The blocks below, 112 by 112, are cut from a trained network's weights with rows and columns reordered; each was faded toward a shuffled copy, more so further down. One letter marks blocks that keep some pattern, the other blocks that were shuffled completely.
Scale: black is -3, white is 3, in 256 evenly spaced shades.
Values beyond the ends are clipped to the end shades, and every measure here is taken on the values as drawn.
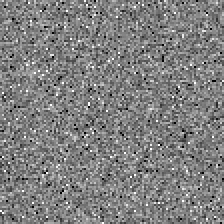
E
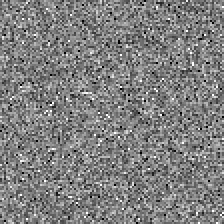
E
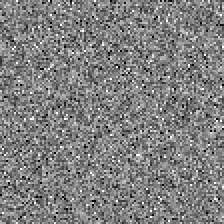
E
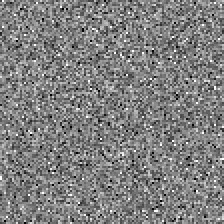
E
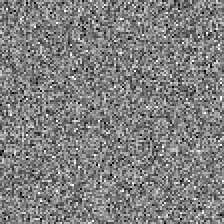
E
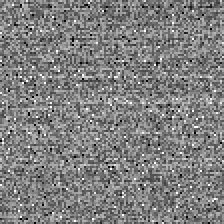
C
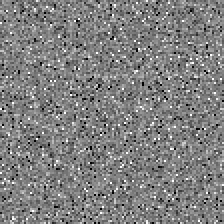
E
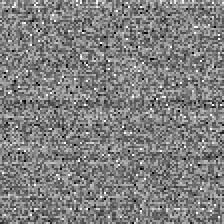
C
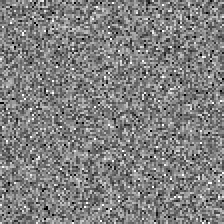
E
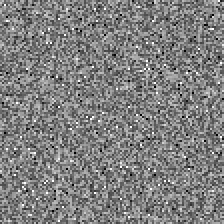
E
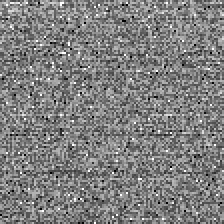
C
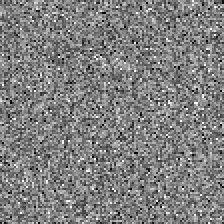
C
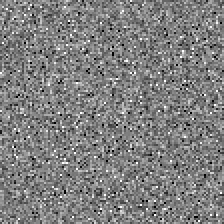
E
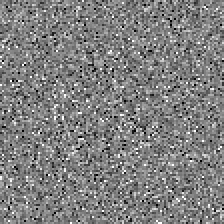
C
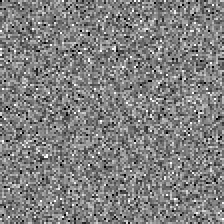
E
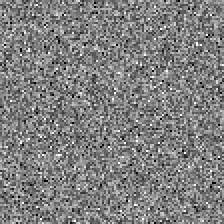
E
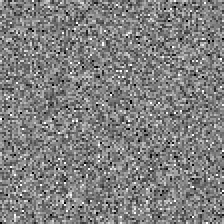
C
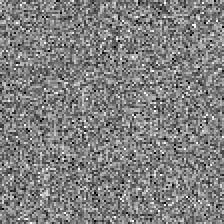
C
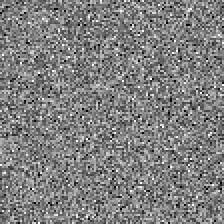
E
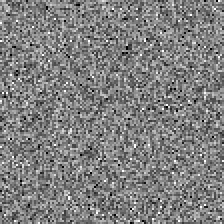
E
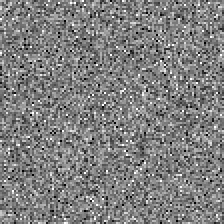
E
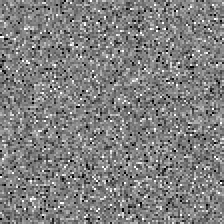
C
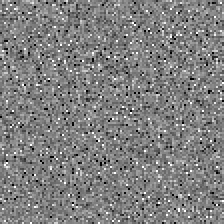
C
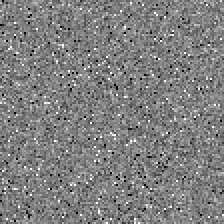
E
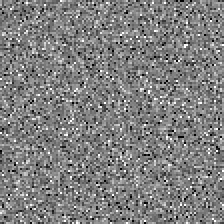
C
